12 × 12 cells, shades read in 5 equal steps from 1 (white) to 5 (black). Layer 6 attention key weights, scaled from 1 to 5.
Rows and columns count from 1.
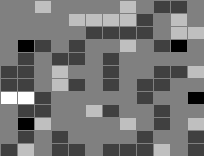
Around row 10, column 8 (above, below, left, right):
3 3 3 3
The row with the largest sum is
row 4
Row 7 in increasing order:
2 3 3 3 3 3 4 4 4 4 4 4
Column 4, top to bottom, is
3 3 3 3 4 2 2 3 3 3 4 4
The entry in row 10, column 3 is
2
